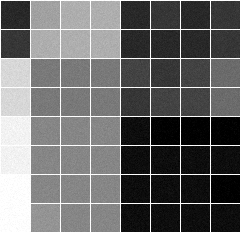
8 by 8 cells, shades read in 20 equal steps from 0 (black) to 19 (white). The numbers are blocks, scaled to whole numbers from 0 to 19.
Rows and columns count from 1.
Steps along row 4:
down same same down up same up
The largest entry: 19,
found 2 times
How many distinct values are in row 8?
4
